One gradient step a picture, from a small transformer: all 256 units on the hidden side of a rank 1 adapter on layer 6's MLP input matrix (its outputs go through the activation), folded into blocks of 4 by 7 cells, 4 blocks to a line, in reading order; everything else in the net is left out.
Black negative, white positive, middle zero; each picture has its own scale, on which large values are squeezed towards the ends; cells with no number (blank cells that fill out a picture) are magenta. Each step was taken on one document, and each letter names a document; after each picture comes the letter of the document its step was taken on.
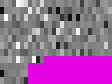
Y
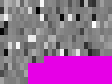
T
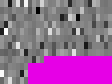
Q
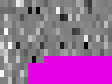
Q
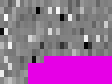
Q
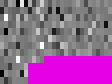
Y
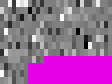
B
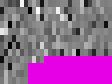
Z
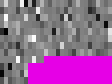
Y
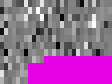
T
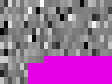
T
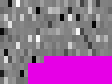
B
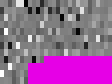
Q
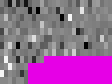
Q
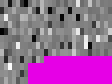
B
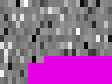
B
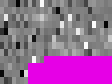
Y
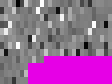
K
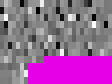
T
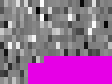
Z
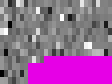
Z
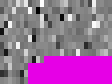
K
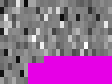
Y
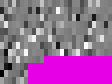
T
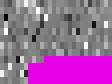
Y
